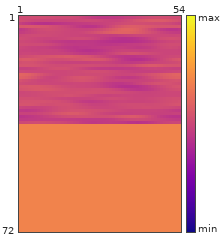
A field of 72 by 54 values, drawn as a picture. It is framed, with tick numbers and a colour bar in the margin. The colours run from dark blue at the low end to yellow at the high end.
The table splits into 2 rows of 1 panel. Panel 1,1: middling, streaked across, faint in contrast. Panel 2,1: high, flat.
